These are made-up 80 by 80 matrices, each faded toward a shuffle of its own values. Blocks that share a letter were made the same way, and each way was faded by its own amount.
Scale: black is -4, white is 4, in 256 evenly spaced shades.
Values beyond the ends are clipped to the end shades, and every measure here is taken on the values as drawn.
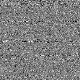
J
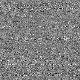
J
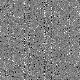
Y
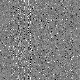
Y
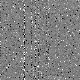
Y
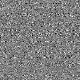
J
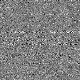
J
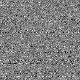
J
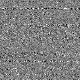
J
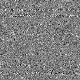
J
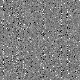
Y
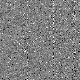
Y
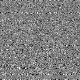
J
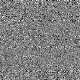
J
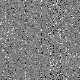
Y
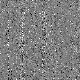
Y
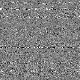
J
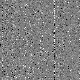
Y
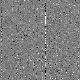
Y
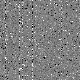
Y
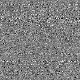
J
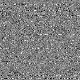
J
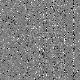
Y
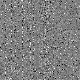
Y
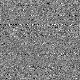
J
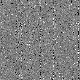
Y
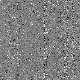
Y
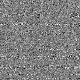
J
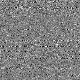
J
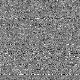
J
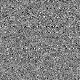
J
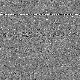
J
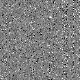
Y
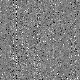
Y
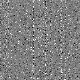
Y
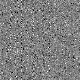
Y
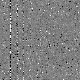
Y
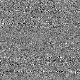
J
